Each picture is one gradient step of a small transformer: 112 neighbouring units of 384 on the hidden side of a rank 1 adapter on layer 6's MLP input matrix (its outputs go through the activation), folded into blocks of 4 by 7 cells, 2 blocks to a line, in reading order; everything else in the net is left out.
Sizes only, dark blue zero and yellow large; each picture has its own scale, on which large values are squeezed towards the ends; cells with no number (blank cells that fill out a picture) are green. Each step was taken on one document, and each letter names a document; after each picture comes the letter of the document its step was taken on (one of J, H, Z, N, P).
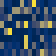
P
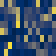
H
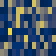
H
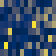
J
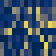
J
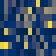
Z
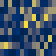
Z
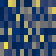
H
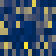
P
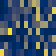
J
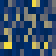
Z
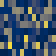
Z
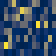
Z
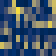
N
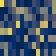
N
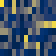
N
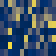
J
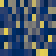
P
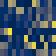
H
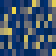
N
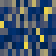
P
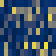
H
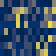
P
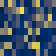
J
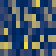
Z
